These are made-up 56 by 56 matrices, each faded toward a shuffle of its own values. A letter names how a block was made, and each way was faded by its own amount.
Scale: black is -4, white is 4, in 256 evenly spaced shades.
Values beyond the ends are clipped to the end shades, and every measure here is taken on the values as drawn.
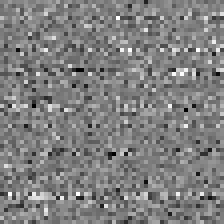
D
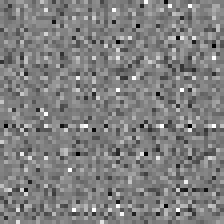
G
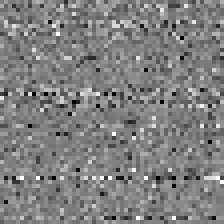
D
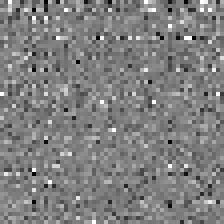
G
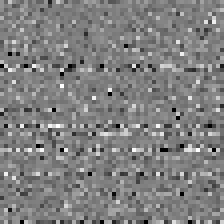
D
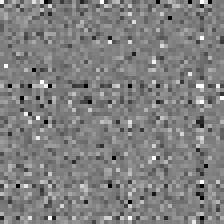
G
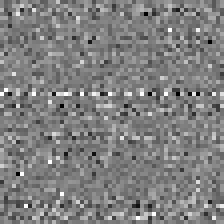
D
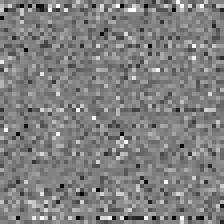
D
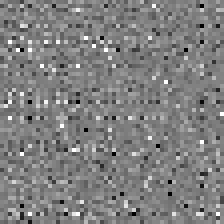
G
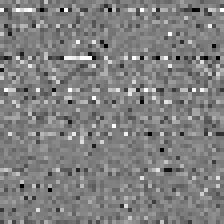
D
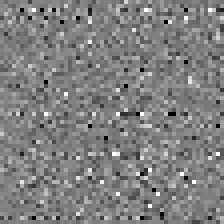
G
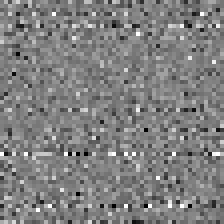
D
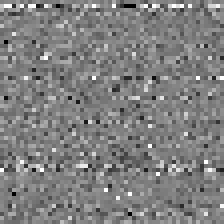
D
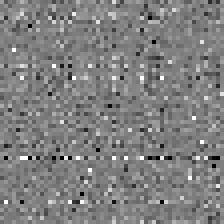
G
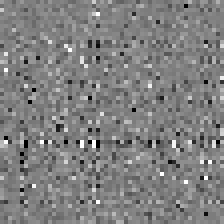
G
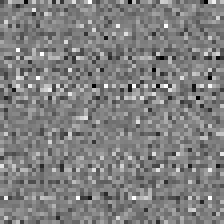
D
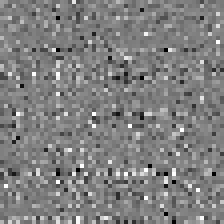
G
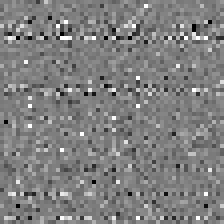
G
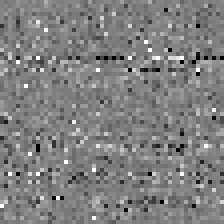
G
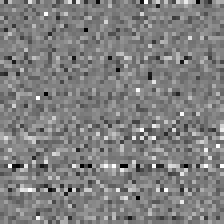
D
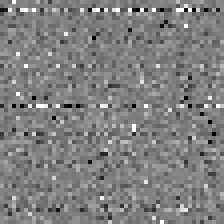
D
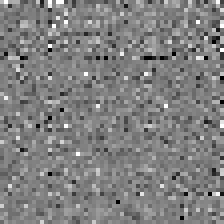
G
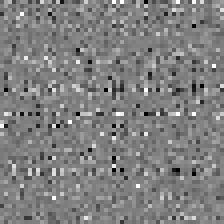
G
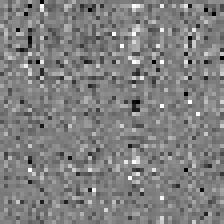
G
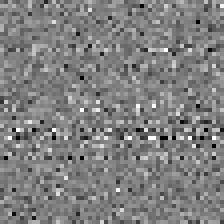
D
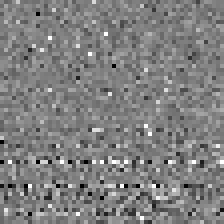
D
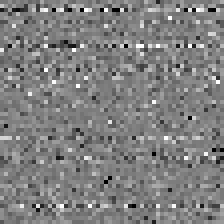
D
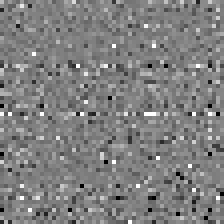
G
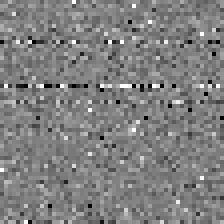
D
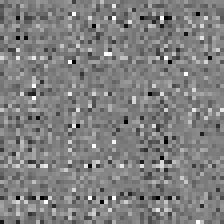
G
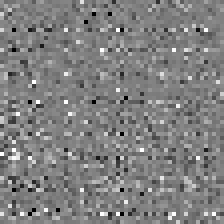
G
